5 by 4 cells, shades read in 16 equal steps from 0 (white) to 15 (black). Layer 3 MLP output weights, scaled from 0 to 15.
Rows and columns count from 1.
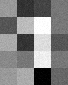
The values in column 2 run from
4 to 12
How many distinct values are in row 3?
4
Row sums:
37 22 29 24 35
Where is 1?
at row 4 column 3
